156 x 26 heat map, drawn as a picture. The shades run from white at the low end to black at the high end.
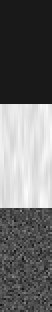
It is made of 3 by 1 panels. Panel 1,1: very high, flat. Panel 2,1: very low, streaked downward, faint in contrast. Panel 3,1: high, fine-grained.
